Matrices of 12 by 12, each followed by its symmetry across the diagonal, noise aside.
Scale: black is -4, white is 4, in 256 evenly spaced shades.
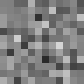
antisymmetric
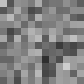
symmetric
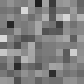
antisymmetric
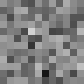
neither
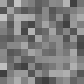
symmetric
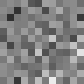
symmetric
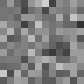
neither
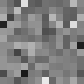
antisymmetric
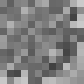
symmetric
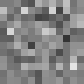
neither
